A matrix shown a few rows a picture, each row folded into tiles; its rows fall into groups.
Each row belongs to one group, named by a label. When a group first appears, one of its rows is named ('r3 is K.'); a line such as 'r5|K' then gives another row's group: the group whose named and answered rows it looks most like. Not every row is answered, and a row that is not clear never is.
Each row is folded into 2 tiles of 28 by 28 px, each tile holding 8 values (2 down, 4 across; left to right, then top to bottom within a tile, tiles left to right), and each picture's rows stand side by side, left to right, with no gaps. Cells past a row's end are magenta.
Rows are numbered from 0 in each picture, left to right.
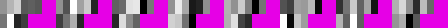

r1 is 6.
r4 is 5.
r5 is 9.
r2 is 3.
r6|9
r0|5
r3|5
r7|5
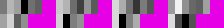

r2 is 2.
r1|2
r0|5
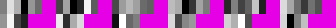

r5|2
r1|2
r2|3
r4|9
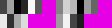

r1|5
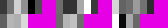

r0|3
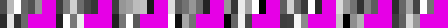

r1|3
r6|2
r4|6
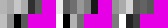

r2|5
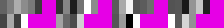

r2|3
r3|9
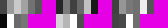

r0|3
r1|9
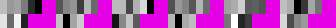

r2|6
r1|2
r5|2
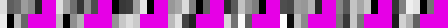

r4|9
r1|2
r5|9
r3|5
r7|3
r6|6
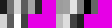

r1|5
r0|9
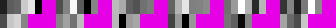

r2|2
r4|3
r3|3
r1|3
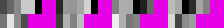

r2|5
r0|6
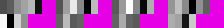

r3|5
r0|9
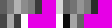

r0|3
